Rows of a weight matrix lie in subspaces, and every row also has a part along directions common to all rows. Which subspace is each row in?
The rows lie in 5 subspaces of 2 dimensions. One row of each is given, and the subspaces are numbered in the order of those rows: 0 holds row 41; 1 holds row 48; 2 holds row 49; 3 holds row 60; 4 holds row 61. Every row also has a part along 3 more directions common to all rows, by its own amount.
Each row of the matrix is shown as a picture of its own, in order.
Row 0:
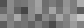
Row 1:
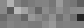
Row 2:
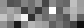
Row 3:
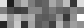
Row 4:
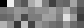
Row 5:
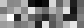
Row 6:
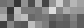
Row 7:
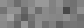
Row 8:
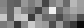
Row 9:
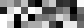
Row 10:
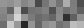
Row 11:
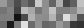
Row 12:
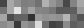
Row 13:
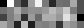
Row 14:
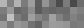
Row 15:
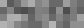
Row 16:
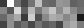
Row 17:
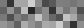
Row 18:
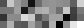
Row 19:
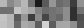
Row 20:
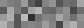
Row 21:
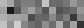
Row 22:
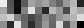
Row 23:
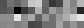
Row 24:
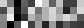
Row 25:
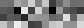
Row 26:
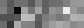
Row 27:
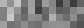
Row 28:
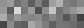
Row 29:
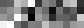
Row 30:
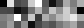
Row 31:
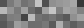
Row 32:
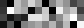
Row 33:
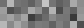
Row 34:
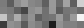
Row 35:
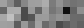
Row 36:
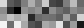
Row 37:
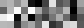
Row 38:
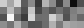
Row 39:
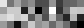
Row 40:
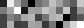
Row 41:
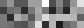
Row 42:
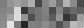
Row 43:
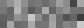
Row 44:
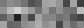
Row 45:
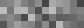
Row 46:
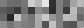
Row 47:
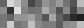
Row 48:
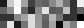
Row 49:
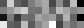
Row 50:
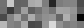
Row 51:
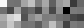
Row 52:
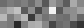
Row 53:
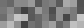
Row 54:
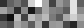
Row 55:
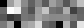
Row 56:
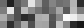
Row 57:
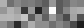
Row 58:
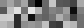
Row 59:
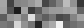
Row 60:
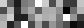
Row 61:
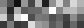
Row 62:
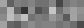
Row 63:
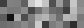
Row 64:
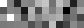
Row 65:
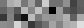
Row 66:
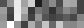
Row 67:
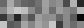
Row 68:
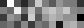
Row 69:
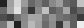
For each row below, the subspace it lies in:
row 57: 4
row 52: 4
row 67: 2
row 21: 1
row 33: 1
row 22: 1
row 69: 1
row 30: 2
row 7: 3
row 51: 3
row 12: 0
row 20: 0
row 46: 0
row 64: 3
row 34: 2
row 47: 1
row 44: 2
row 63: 0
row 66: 3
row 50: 2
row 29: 3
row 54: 0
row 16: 2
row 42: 3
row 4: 2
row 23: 2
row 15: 3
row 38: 4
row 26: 3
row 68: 2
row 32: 1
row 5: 0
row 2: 4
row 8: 4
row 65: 4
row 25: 4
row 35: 3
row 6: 4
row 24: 3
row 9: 0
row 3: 2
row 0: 2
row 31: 0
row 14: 4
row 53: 3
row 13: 2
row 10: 3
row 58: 0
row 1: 2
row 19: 0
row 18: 1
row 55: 1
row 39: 4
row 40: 1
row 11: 3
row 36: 1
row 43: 1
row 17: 1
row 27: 4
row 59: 0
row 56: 1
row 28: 4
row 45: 0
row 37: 0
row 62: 4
